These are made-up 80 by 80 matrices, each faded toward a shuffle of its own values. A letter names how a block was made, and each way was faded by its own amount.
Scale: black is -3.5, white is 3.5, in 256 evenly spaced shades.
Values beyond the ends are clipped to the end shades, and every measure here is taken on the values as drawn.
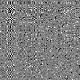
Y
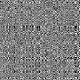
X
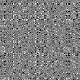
Y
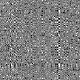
Y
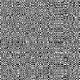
X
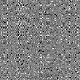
Y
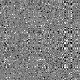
Y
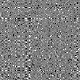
Y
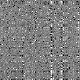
Y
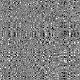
Y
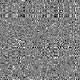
Y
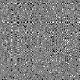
Y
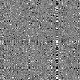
Y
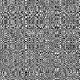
X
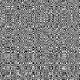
X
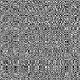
X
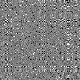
Y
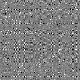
Y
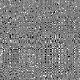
Y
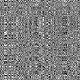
X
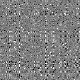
Y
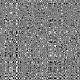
Y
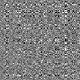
X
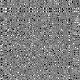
Y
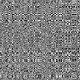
X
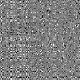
Y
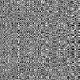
X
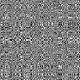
X
